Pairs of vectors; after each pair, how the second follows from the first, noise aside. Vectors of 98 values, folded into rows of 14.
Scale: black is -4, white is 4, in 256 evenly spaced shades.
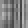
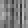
copied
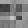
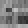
reversed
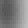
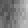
copied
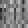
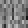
reversed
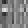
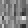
reversed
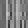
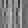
reversed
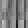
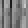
reversed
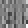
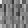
reversed
